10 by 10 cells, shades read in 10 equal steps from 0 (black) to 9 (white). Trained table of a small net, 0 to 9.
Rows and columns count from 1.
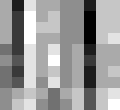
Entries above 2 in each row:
8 8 8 8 8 9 8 9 10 10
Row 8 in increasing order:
1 3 4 5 5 6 6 6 8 8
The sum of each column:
51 30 82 59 66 51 58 12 66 71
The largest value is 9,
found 5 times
